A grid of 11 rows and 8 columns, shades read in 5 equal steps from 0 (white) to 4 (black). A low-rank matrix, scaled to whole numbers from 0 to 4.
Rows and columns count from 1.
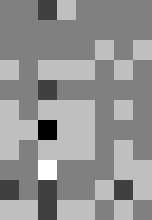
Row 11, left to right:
1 1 3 1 1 2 1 2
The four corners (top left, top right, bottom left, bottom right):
2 2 1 2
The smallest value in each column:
1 1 0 1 1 1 1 1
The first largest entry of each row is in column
3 1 1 2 3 2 3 2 1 1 3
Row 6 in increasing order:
1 1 1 1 1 2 2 2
